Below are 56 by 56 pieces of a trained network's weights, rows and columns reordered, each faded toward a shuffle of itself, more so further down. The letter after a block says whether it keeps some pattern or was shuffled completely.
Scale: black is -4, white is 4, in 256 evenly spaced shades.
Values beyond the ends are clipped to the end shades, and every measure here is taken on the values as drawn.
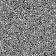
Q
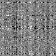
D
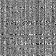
D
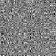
D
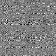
D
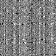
D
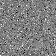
Q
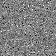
Q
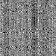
D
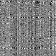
D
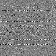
D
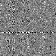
D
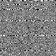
D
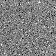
Q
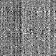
D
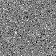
Q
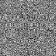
D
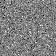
Q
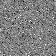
Q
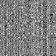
D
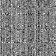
D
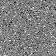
Q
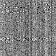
D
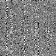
D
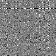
D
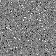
Q
